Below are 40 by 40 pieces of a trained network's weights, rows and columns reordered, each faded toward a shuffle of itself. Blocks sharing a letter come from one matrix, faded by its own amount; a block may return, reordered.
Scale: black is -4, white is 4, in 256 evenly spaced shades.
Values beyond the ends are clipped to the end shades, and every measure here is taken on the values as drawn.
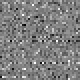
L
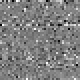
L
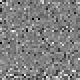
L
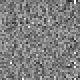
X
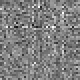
X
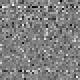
L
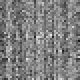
X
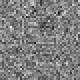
X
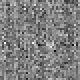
X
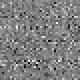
L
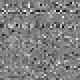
L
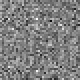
X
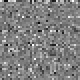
L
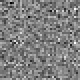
X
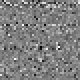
L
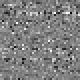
L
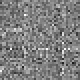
X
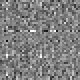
X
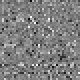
L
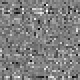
L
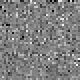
L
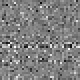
L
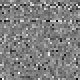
L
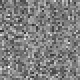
X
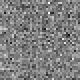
X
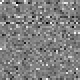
L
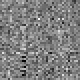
X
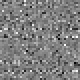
L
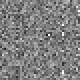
X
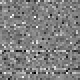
L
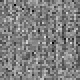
X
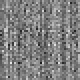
X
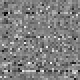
L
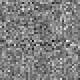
X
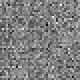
X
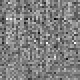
X
